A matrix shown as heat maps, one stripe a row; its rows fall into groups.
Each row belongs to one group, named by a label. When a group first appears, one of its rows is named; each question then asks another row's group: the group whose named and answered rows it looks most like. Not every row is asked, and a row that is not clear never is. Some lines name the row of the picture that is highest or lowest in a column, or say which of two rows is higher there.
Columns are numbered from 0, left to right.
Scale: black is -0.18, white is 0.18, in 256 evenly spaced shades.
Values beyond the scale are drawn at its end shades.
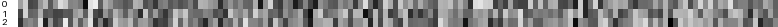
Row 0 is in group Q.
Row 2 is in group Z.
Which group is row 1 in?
Z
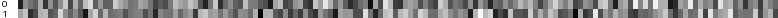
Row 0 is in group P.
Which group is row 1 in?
Q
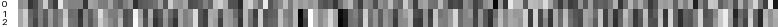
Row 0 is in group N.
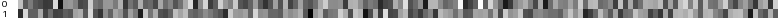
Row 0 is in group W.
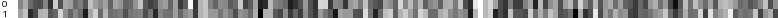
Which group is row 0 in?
Q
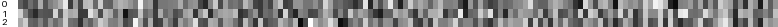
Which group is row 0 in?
P
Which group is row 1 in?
W
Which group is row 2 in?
P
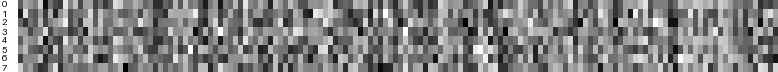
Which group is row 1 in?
P
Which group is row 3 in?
N
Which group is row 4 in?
Z
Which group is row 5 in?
Q
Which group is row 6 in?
Z
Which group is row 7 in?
W
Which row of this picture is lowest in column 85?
7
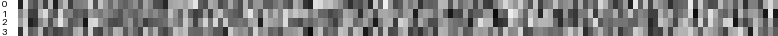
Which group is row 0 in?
P
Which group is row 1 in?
N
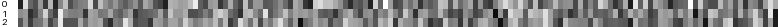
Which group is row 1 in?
N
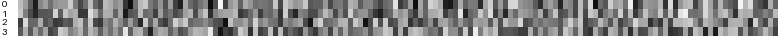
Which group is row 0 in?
W
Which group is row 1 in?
W
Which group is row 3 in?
Q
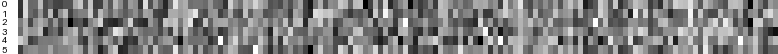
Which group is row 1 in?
P
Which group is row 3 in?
Z
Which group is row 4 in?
W
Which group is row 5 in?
Z
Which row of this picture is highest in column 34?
2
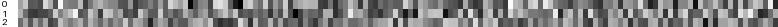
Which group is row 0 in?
N
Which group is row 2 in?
Q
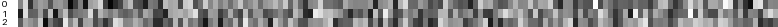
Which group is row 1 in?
P
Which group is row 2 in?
Z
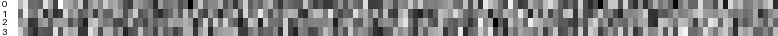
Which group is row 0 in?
Q
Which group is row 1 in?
Z
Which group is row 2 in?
N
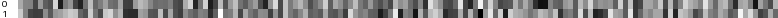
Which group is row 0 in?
W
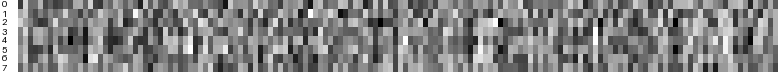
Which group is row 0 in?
Z
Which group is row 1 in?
P
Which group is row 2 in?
W
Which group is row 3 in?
Q
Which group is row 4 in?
N
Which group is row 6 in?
Q
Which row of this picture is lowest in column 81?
2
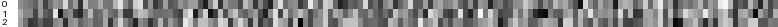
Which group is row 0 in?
P
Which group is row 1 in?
W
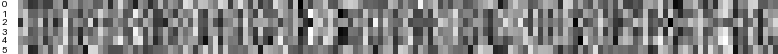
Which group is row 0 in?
W
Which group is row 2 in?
Z
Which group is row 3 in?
P
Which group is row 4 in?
P
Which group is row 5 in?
N
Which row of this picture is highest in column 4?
2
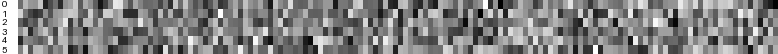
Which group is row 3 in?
N
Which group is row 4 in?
P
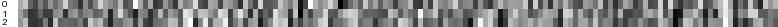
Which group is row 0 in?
P
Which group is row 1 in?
W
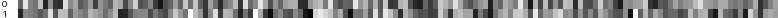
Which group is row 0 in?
Z
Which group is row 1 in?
P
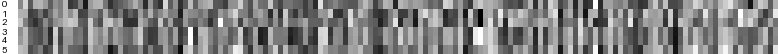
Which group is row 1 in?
W
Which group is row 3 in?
Q
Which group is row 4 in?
Q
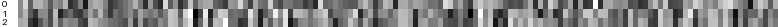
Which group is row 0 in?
Q
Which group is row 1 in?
N
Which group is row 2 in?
N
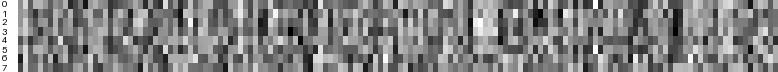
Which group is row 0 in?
Q
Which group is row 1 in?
W
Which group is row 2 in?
Q
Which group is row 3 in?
Q
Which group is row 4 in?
N
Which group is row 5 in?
Q
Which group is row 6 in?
P
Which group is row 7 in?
Z
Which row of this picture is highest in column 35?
6
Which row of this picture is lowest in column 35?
2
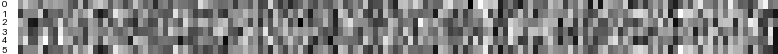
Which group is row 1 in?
Z
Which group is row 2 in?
W
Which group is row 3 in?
N
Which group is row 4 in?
Q
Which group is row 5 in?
Z
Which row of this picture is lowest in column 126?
3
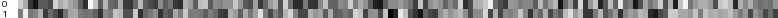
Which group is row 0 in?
W
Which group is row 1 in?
Z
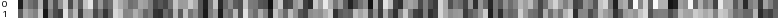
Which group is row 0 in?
P
